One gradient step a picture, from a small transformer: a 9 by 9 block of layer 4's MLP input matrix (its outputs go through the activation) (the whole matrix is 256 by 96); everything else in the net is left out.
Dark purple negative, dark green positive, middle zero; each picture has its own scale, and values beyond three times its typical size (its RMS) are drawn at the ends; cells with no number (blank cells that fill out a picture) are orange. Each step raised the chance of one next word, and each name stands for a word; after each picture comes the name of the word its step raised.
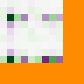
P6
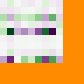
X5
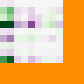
P6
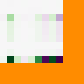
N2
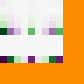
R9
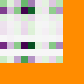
R9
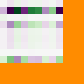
R9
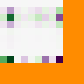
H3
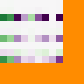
H3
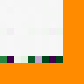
R9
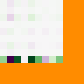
N2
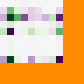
H3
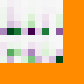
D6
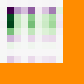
P6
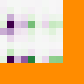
N2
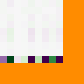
X5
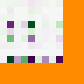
P6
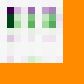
P6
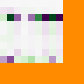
X5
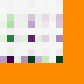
H3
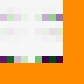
N2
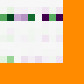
H3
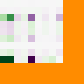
D6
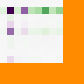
R9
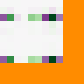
N2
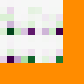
D6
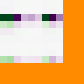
N2
